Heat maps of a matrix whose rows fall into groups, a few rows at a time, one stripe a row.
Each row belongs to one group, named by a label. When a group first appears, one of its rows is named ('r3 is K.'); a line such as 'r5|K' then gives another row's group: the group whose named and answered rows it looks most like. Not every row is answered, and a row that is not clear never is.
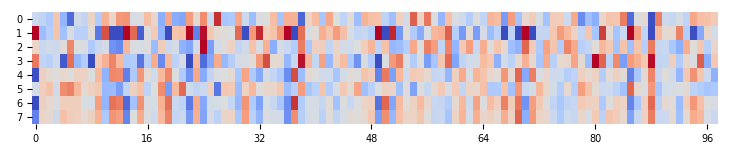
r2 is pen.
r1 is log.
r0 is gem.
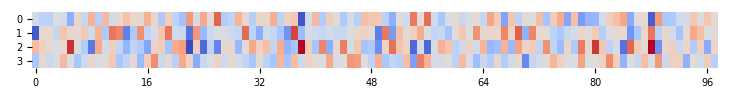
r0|gem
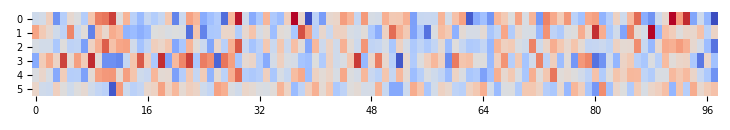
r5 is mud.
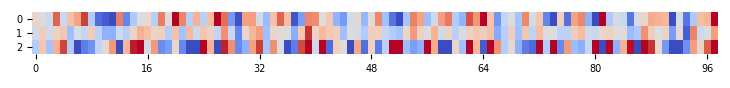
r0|mud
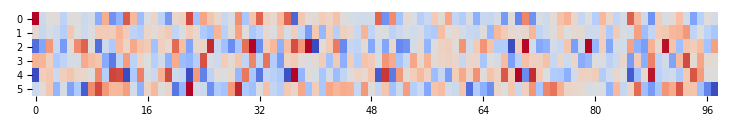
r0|log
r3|pen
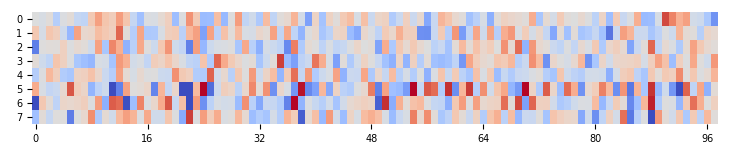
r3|mud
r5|pen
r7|gem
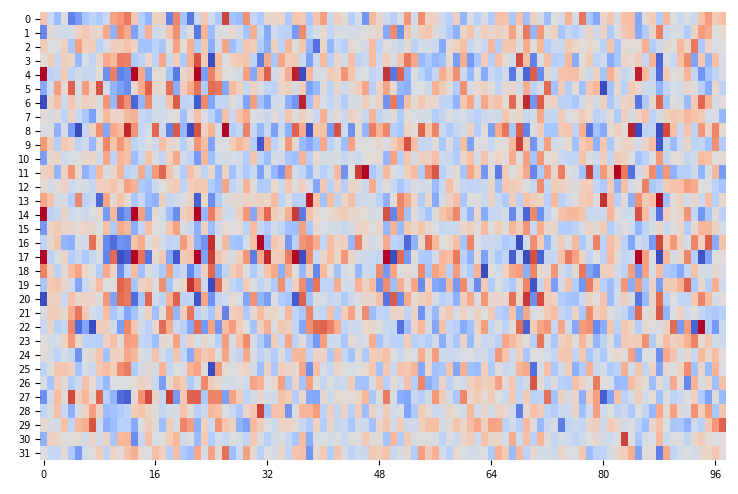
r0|gem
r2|mud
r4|log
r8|gem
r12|mud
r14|log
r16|pen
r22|mud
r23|mud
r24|gem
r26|pen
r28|pen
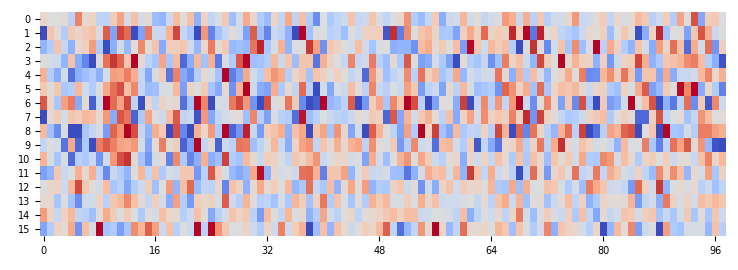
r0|mud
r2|pen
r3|mud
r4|gem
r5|mud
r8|gem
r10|gem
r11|pen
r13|gem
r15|gem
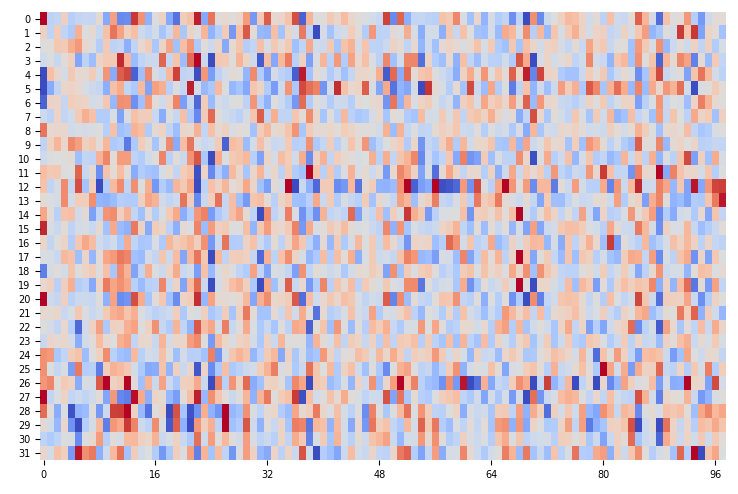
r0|log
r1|mud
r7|pen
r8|log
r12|mud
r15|log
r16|mud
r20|log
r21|mud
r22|gem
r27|log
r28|gem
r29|gem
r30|gem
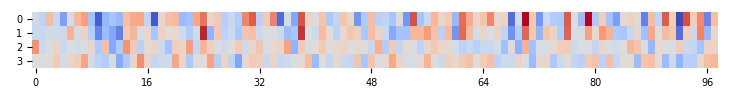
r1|pen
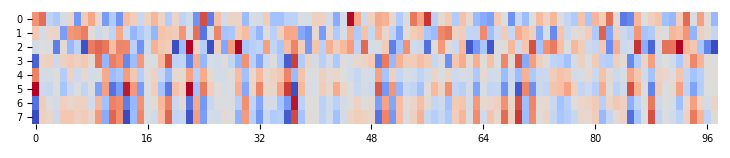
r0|pen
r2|mud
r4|log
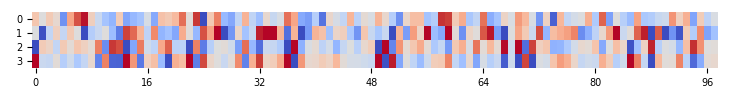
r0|mud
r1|gem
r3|log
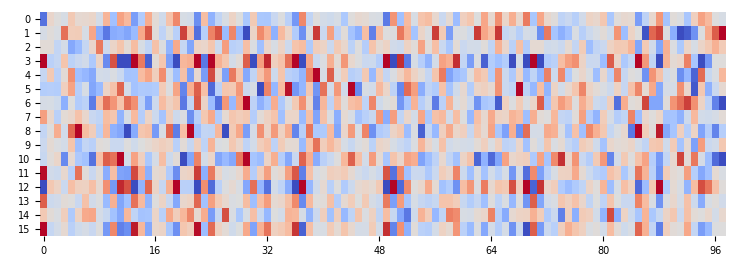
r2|gem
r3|log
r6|mud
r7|pen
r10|mud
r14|mud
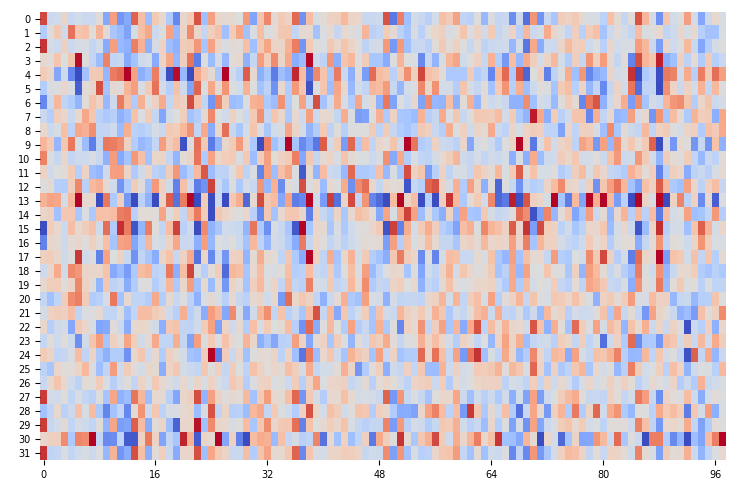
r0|log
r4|gem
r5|gem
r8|mud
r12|pen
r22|pen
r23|gem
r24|pen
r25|pen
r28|pen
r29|log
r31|log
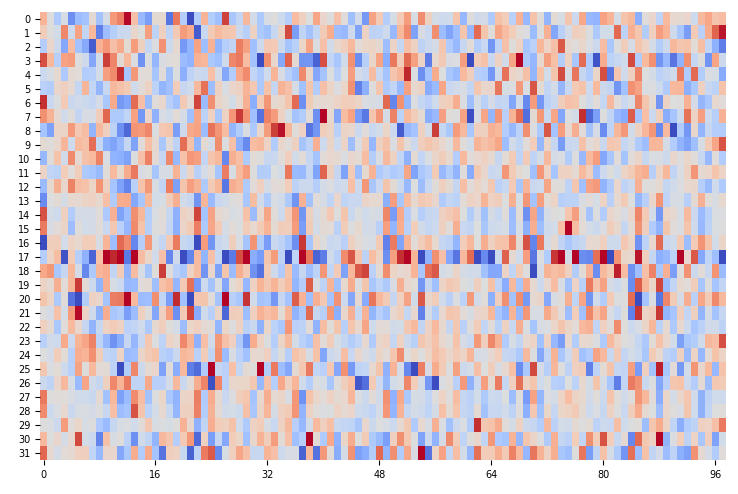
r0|gem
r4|mud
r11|mud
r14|log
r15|log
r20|gem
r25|pen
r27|log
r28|log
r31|pen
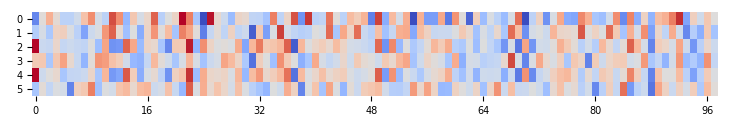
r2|log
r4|log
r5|gem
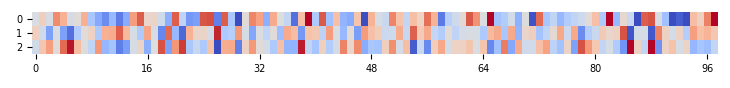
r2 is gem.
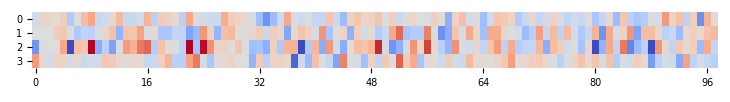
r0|gem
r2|gem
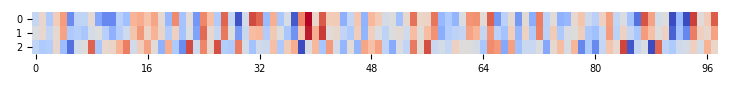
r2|gem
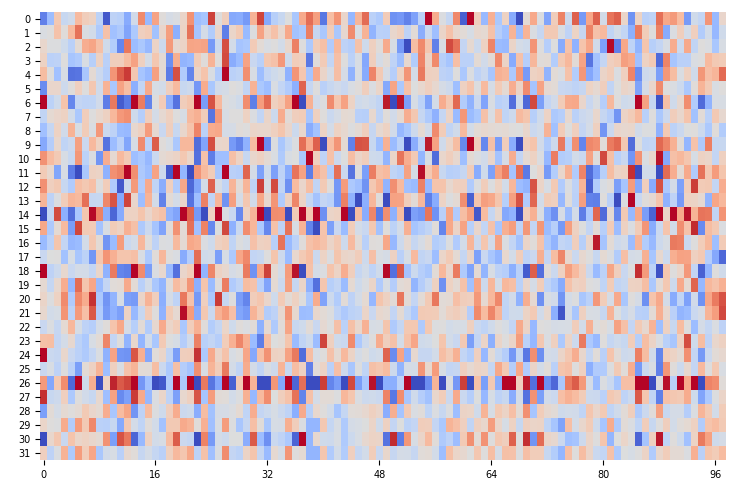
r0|pen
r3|gem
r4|gem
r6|log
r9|pen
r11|gem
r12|pen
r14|pen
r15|mud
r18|log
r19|mud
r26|mud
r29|mud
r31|mud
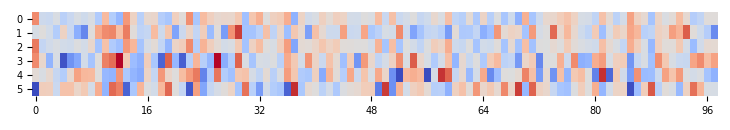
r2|log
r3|gem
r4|mud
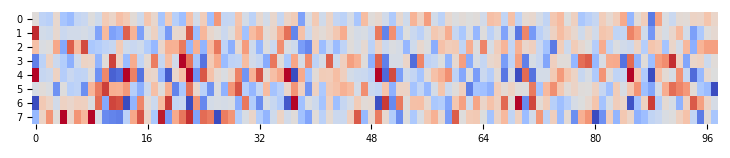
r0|gem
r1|log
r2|mud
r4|log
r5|mud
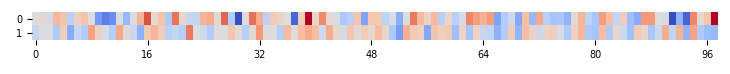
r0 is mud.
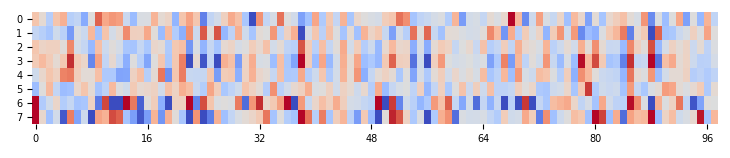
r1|gem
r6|log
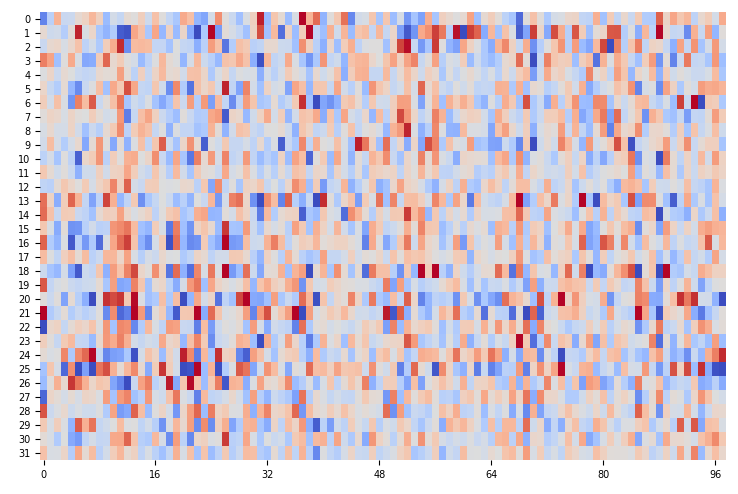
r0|pen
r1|pen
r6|mud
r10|gem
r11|gem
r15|gem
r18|gem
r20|mud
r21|log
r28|log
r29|mud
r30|gem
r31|mud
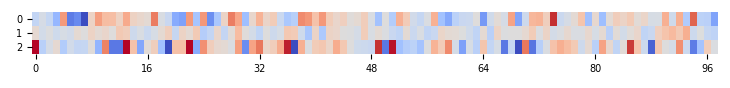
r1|mud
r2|log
